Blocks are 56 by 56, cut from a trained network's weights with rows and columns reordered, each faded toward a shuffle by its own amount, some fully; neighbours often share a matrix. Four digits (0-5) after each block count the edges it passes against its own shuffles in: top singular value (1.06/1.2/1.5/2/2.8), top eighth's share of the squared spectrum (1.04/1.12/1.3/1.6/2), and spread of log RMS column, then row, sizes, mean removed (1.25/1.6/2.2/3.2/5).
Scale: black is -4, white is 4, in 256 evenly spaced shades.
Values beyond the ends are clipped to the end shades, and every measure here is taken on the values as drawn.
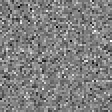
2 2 0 0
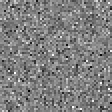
0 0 0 0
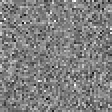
2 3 1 1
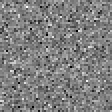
0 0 0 0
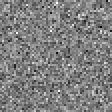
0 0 0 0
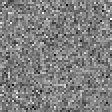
1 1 0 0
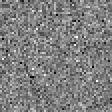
0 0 0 0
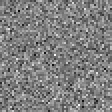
0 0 0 0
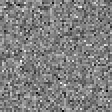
0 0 0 0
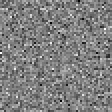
1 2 0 1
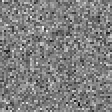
1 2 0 0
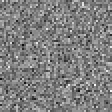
1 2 0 1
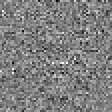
3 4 1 2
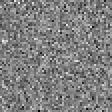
1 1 0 0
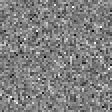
1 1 0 0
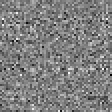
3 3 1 2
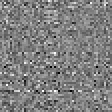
3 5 2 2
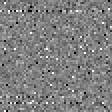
3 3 0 1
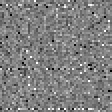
3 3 0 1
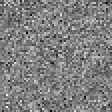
2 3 1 1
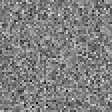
2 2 0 0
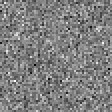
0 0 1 0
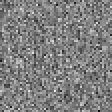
3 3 1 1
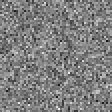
1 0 0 0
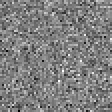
1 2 0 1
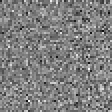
3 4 2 2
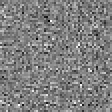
3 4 2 2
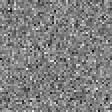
0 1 0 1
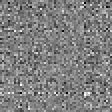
3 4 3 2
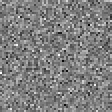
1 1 0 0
